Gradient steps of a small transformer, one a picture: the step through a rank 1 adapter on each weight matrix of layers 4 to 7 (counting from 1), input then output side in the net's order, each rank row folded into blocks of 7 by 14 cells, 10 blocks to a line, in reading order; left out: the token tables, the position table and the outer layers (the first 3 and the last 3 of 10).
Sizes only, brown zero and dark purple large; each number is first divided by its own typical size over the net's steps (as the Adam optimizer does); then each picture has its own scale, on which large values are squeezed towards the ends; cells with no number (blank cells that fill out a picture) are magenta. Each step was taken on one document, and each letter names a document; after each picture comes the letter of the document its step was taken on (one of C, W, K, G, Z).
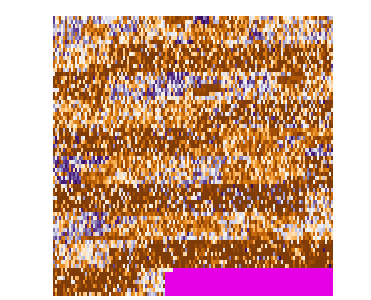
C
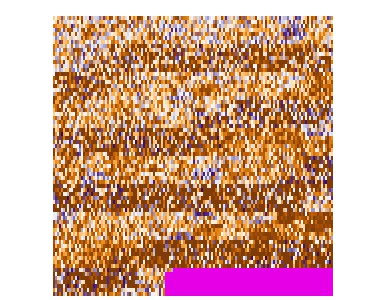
C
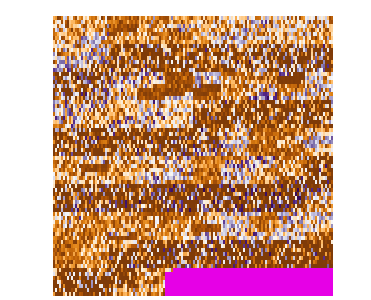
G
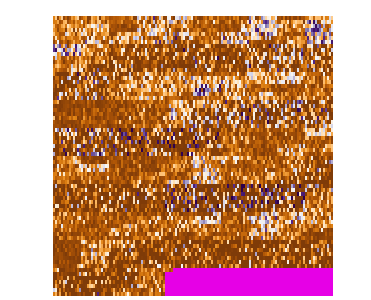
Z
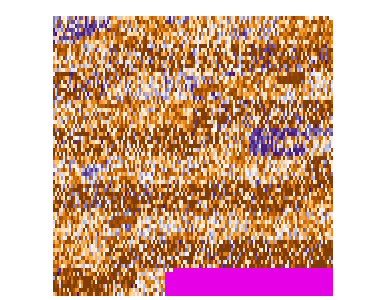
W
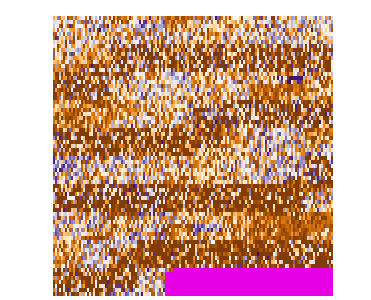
C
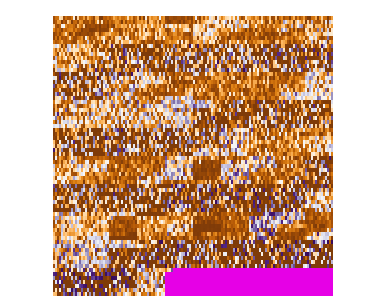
G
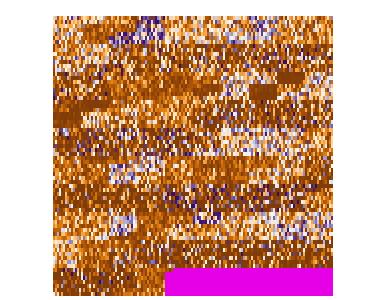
Z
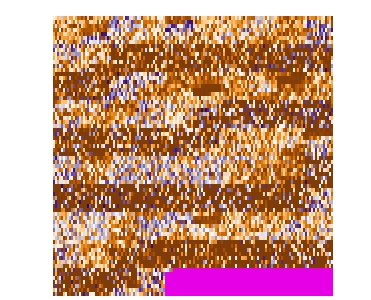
C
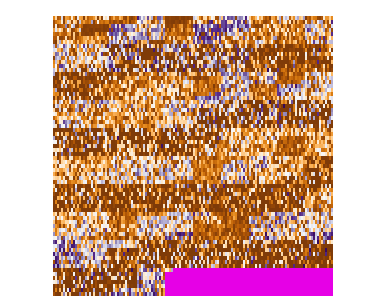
W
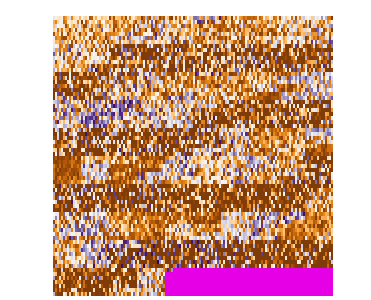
G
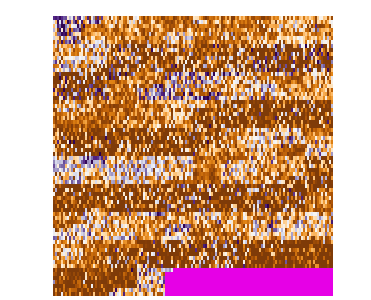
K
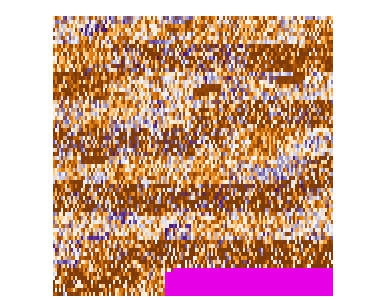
W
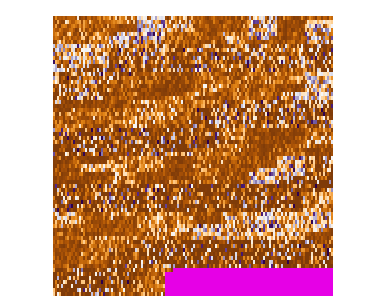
Z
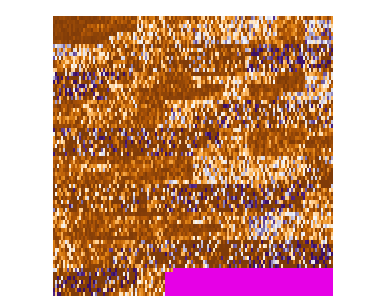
Z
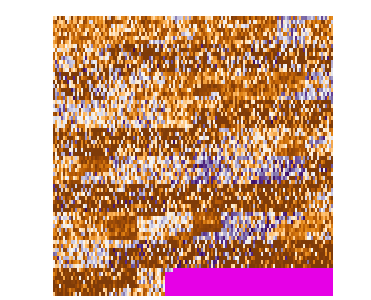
G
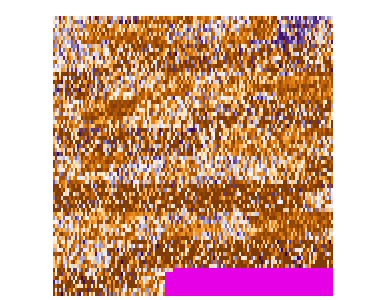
C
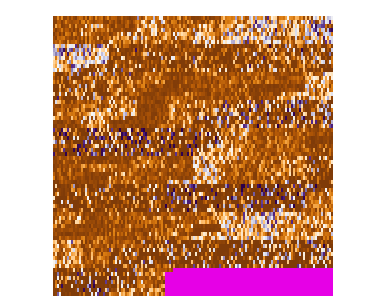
Z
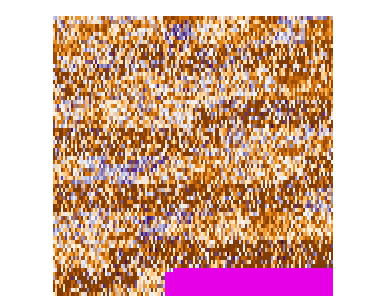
W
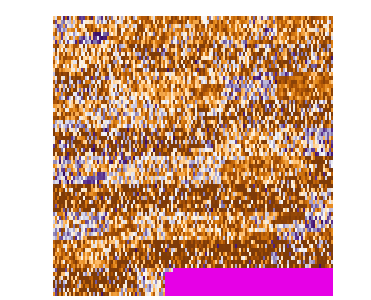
C
